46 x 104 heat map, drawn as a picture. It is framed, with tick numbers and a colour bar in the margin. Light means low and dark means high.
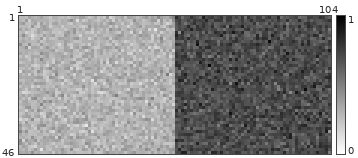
It is made of 1 by 2 panels. Panel 1,1: low, fine-grained. Panel 1,2: high, fine-grained.
